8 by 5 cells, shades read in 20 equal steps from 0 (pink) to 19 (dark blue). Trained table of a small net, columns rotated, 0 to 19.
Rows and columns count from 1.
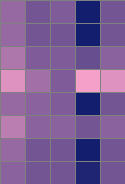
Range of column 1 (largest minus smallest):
7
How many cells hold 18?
1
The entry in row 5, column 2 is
9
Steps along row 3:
up same up down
